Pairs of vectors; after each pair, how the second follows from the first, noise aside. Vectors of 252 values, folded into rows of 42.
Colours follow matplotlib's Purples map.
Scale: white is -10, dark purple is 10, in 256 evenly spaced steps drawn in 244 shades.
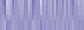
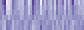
scaled up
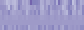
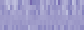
copied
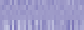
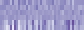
scaled up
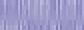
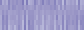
reversed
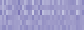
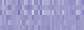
copied
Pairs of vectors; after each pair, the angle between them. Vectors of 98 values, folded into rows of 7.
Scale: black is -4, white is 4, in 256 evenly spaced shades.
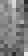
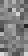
partly aligned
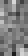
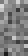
orthogonal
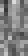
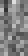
nearly parallel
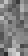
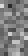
partly aligned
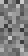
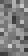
orthogonal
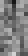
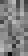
partly opposed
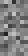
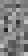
orthogonal
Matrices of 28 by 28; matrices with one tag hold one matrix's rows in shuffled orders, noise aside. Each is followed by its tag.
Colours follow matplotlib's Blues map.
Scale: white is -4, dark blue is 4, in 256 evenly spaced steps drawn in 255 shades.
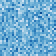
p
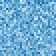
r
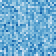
p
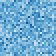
r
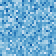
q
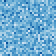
r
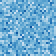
q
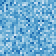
r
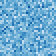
r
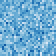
r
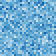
r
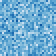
p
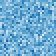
r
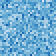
q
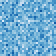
p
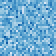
q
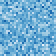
q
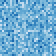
p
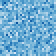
q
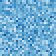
q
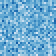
p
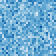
p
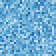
r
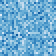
p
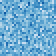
r
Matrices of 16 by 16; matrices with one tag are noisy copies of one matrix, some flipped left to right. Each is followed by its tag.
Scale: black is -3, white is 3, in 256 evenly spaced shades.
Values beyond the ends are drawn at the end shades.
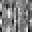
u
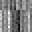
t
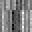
t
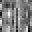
u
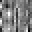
u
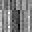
t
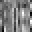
u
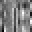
u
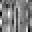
u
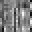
u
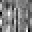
u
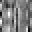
u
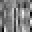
u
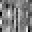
u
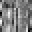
u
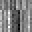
t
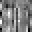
u
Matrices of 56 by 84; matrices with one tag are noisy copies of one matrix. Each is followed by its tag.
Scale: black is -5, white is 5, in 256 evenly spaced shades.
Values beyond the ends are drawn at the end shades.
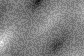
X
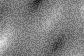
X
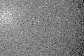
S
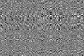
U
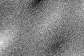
X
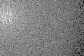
S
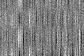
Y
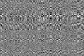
U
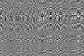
U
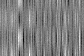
Y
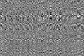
U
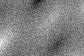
X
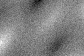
X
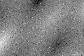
X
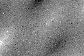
X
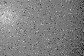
S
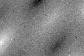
X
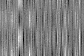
Y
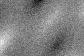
X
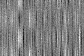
Y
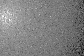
S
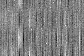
Y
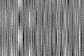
Y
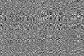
U
